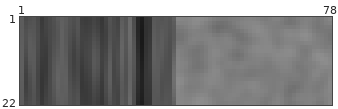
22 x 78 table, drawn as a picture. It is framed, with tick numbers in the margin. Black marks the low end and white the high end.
It is made of 1 by 2 panels. Panel 1,1: low, streaked downward. Panel 1,2: middling, blotchy, faint in contrast.
